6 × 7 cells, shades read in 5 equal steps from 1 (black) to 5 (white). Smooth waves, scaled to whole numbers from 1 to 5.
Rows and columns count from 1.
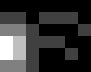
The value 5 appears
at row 4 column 1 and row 5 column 1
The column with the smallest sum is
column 7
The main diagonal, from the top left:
1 2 2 2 1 1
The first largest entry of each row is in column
1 1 1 1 1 1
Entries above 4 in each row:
0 0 0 1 1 0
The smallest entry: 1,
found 21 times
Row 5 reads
5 4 2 1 1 2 1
